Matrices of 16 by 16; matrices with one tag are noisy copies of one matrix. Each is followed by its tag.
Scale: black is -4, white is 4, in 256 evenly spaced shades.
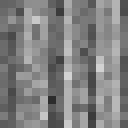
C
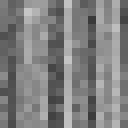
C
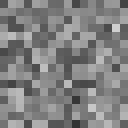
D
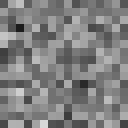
D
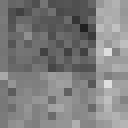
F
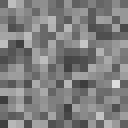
D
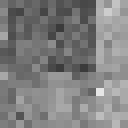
F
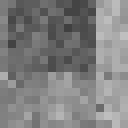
F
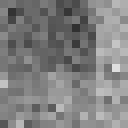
F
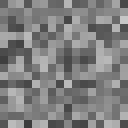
D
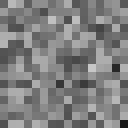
D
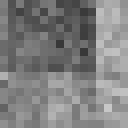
F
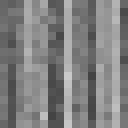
C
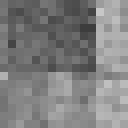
F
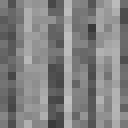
C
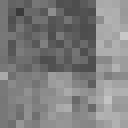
F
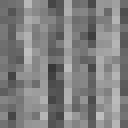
C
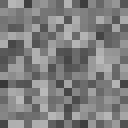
D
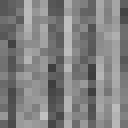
C
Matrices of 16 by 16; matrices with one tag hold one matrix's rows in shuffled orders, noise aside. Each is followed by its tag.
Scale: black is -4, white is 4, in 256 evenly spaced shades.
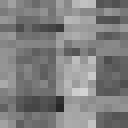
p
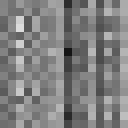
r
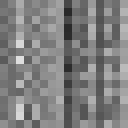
r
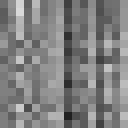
r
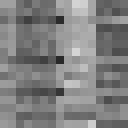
p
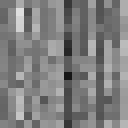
r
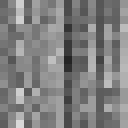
r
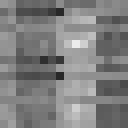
p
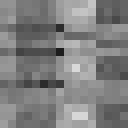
p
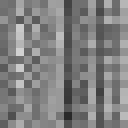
r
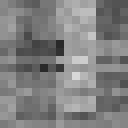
p
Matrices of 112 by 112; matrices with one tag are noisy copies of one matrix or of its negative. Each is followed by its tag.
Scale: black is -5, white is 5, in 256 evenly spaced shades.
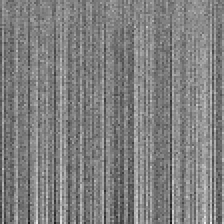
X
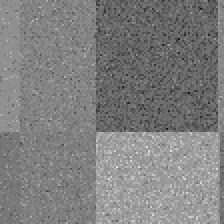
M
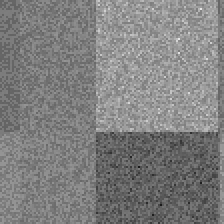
M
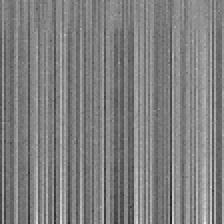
X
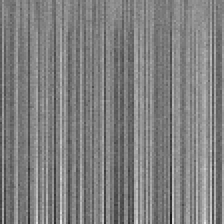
X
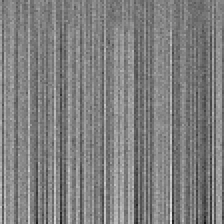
X
